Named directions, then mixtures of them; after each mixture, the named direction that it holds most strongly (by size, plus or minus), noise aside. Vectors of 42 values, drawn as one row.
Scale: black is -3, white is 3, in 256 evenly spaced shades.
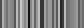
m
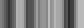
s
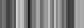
s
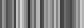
m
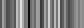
m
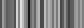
m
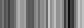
s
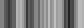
s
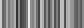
m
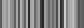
m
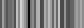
m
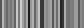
m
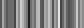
m
